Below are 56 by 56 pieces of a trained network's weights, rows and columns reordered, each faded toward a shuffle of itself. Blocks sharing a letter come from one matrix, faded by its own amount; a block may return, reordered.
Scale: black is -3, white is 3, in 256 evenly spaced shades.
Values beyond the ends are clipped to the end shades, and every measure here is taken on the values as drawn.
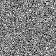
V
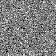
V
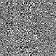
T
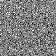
V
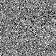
V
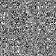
T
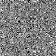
T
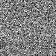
V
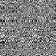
T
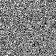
V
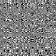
T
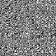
T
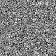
V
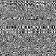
T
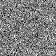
V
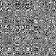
T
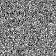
V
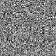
T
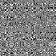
T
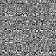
T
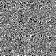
T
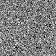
V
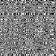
T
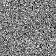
V
